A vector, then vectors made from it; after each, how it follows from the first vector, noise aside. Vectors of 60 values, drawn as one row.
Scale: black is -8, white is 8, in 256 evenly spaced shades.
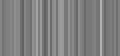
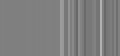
partly zeroed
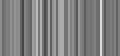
scaled up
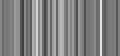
scaled up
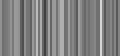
scaled up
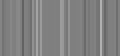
partly zeroed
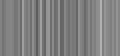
sign-scrambled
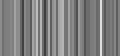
scaled up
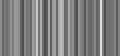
scaled up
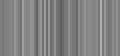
sign-scrambled
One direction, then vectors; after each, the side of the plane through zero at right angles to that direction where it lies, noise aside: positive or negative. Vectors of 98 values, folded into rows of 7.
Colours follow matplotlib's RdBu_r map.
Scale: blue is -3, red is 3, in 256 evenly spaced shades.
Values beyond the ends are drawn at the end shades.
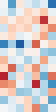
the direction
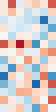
negative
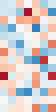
positive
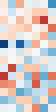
positive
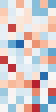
positive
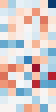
positive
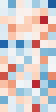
positive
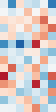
positive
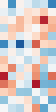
positive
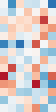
positive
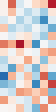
negative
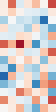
negative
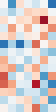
positive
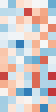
positive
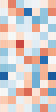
negative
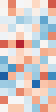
negative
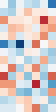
positive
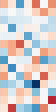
negative
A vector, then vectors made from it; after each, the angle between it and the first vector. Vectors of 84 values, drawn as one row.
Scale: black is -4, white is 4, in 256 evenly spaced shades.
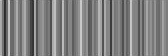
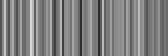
nearly opposite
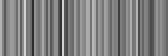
partly aligned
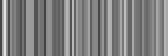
partly opposed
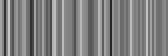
nearly parallel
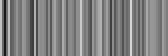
nearly parallel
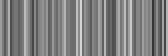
partly aligned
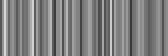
nearly opposite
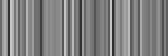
partly opposed
